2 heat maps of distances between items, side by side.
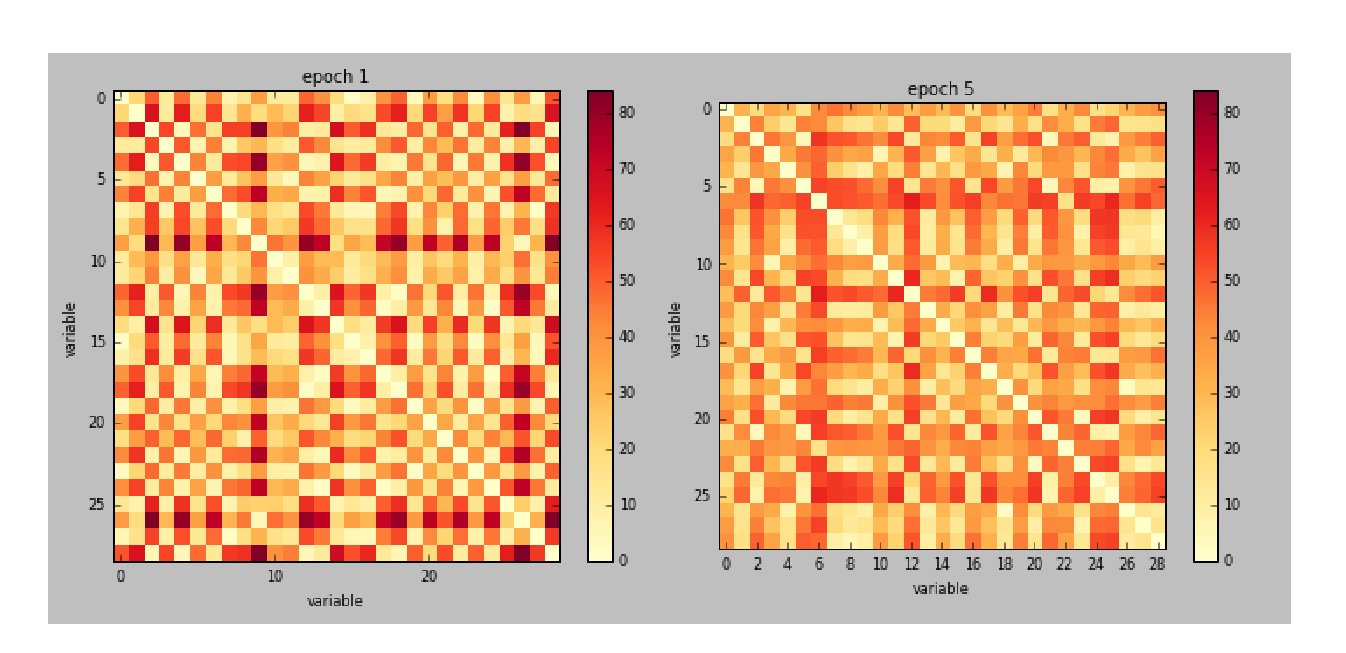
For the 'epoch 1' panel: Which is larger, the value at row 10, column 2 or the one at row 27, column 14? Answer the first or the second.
the first
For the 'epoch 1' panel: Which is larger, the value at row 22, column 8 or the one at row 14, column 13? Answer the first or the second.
the second
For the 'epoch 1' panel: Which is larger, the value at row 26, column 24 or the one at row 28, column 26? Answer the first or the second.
the second
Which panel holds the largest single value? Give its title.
epoch 1
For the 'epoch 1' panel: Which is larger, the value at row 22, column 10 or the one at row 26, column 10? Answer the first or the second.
the second
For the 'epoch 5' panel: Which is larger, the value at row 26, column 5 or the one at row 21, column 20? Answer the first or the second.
the second
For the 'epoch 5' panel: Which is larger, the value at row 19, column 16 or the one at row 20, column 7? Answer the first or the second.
the first
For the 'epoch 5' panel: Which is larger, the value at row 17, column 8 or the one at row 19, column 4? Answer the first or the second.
the second
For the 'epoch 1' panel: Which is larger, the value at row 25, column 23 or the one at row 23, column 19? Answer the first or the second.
the first
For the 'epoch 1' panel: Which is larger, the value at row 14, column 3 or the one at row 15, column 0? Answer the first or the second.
the first
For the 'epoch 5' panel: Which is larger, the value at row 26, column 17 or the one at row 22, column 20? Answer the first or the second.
the second
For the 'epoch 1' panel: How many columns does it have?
29
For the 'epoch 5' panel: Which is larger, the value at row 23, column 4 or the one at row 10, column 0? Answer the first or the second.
the second
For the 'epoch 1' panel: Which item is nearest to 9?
26
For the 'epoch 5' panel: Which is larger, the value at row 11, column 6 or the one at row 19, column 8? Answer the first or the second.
the first
